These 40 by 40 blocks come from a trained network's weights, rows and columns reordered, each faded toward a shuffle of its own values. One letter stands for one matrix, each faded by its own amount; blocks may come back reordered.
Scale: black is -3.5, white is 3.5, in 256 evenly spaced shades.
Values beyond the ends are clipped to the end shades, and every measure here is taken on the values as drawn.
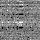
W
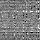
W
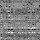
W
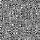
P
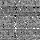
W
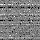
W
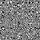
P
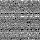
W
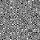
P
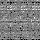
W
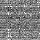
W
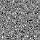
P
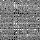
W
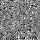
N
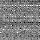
W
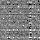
W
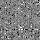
N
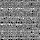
W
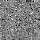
N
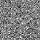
P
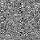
P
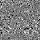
P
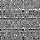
W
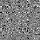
P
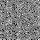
N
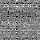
W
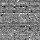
W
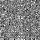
N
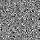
P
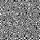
P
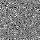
P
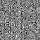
N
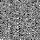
N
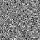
P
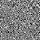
P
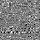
P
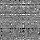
W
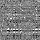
W
